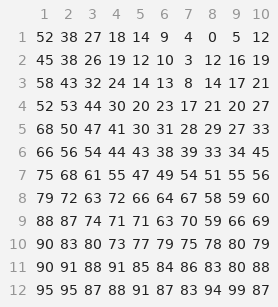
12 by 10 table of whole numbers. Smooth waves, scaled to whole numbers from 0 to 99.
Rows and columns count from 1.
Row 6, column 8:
33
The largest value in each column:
95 95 88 91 91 87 86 94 99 88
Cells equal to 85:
1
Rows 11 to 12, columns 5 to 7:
85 84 86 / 91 87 83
